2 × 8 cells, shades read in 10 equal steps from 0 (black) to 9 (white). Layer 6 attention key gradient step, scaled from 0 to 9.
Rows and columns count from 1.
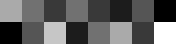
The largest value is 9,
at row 2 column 8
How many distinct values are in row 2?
8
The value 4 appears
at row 1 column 2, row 1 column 4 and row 2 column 5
